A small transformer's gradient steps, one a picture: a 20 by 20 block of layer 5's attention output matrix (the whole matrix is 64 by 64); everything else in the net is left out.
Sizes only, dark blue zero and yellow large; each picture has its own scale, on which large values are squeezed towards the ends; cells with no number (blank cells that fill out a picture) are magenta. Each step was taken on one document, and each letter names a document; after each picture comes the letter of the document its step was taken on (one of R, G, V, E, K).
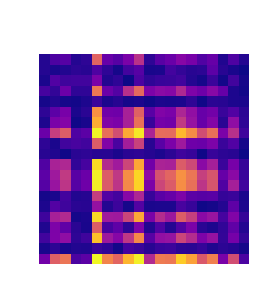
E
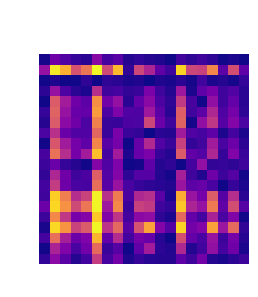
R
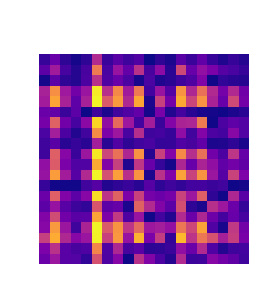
R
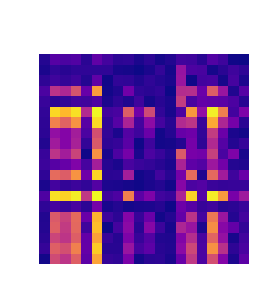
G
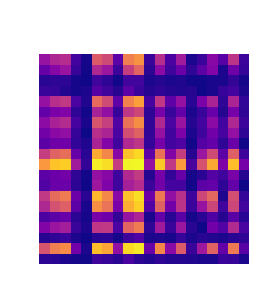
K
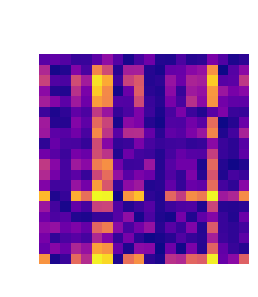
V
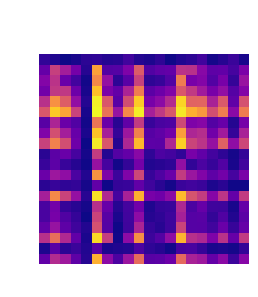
E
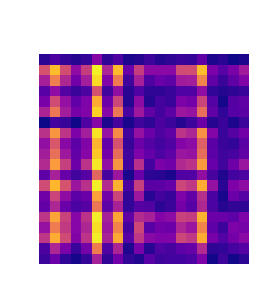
R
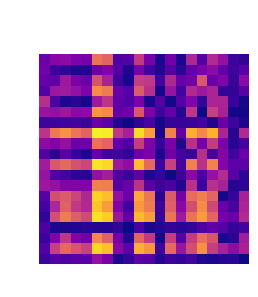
V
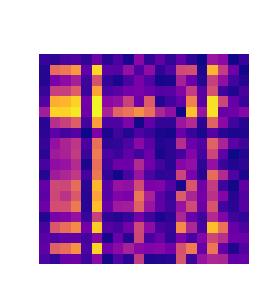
G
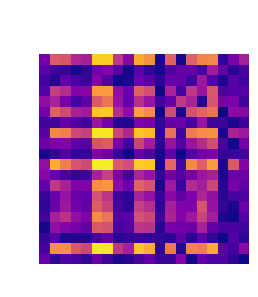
V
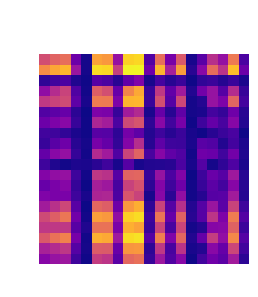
K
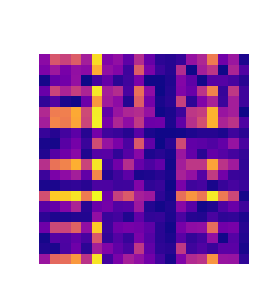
G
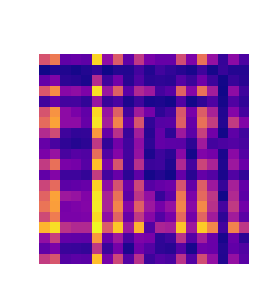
R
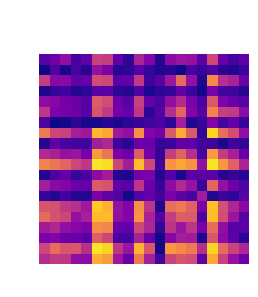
V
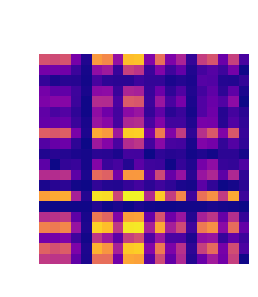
K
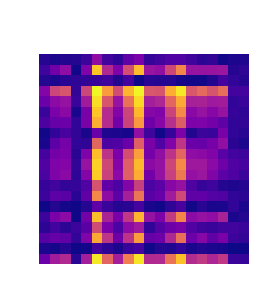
E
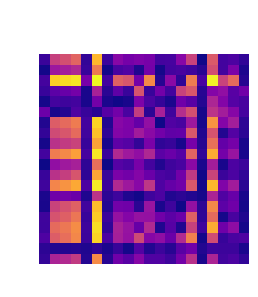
G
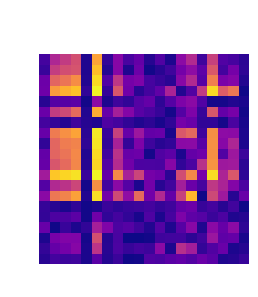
G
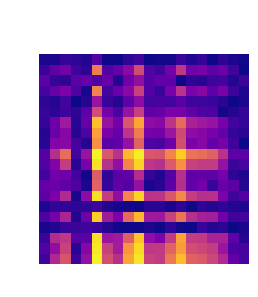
E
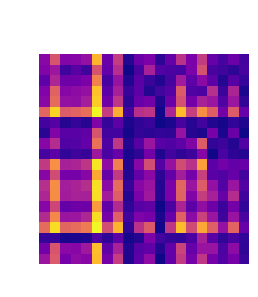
R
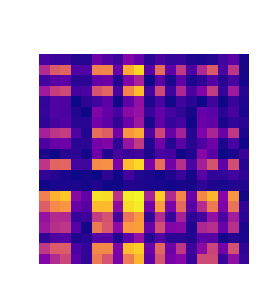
K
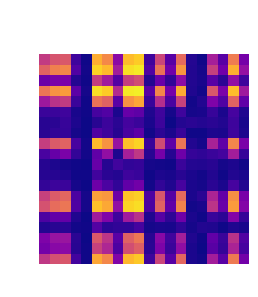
K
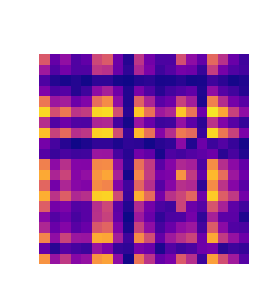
V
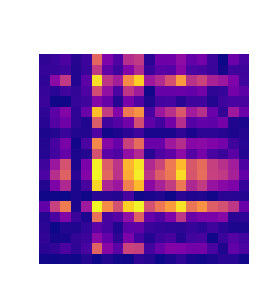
E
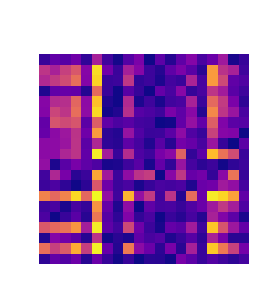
G
